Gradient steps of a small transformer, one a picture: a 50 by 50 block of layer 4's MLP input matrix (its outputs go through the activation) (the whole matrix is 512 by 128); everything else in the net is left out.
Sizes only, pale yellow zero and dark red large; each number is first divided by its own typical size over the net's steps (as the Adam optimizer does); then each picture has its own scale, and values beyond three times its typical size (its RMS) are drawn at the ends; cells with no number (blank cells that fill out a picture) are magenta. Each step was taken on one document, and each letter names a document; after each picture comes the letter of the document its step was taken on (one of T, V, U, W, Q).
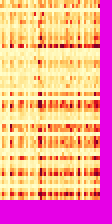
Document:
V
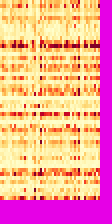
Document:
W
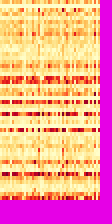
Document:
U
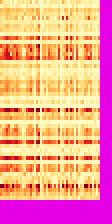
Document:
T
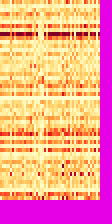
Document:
U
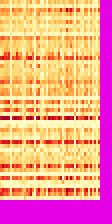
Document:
T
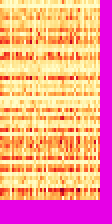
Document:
T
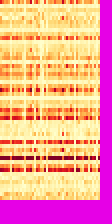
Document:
T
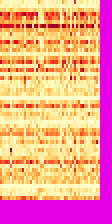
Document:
U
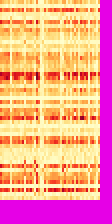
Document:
T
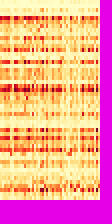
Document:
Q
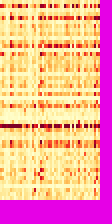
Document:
V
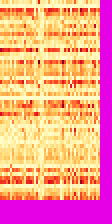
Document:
U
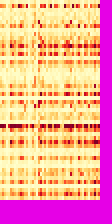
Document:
V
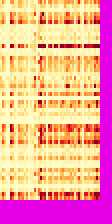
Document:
V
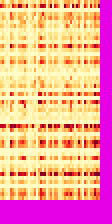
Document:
V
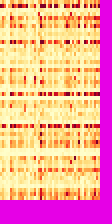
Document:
V
